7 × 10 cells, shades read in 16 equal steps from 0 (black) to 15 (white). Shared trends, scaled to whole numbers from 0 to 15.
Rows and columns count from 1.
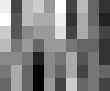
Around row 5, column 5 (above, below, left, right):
9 8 2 7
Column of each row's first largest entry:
6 1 6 1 7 2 7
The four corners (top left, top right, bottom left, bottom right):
14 3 6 4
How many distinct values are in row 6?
6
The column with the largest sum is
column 1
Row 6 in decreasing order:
10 10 8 7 7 6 6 6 4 0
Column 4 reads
12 10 9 6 2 0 0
